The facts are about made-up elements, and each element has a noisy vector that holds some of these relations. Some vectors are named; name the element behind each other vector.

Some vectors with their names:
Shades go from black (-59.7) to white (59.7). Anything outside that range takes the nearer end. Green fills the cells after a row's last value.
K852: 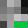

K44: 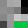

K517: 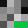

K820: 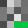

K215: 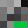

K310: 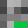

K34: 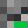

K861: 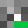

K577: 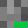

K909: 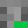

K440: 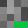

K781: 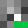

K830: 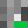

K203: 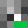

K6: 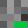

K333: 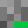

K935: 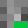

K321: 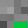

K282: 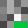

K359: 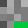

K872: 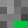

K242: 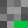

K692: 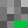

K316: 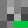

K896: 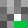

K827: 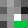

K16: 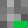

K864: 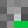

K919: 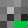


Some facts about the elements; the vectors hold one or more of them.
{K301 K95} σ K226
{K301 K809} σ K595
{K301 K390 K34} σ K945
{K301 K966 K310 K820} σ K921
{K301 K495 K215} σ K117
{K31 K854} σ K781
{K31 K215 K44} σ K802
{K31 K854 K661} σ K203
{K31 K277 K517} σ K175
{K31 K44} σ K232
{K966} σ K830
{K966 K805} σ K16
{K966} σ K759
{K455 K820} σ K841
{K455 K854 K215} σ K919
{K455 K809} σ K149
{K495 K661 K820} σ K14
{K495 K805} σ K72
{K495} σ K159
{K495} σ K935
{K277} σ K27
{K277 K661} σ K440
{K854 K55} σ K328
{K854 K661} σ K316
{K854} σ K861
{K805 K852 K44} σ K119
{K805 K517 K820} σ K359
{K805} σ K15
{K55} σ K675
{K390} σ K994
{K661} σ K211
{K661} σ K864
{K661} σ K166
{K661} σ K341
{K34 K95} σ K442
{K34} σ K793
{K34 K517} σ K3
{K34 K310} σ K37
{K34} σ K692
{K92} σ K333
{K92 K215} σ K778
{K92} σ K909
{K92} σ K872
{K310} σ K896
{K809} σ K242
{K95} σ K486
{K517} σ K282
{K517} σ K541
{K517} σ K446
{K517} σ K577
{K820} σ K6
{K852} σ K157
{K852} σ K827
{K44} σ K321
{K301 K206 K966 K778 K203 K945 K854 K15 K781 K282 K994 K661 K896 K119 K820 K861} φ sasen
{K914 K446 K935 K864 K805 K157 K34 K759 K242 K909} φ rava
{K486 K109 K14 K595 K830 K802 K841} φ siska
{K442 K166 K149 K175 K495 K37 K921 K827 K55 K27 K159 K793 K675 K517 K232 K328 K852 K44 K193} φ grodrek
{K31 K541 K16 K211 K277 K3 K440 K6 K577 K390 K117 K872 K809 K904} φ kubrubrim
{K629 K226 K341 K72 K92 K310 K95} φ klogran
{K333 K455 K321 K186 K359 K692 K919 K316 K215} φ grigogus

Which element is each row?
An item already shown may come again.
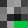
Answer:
K455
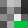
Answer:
K495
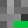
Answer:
K6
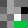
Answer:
K27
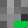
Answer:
K6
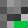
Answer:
K34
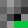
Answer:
K390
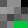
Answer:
K31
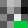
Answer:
K55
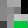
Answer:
K44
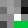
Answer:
K232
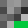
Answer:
K95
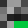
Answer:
K455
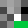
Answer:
K328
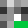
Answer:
K921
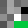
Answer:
K27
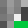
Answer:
K830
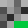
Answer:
K945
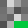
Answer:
K966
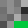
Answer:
K486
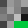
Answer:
K841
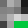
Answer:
K852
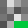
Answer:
K966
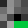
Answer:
K809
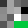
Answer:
K175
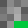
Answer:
K446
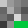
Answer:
K778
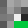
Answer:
K14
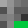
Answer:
K117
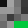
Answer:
K277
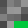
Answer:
K242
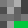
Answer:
K92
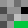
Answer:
K442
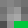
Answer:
K157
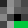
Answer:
K809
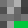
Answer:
K92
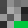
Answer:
K149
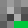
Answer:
K316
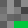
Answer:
K3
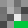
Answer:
K206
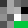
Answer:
K175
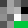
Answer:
K175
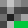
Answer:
K301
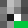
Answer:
K661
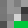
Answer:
K109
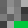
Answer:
K595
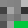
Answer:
K226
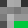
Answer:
K805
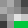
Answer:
K119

